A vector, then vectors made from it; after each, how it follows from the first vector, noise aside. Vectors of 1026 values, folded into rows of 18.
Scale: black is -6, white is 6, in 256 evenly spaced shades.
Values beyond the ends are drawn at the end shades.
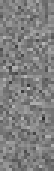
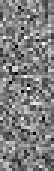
scaled up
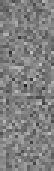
reversed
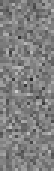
reversed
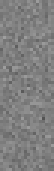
shrunk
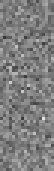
negated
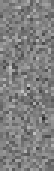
sign-scrambled
